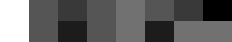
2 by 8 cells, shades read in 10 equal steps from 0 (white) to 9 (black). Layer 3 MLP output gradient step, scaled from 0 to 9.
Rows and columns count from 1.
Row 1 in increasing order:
0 5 6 6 6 7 7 9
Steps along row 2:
up up down down up down same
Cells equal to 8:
2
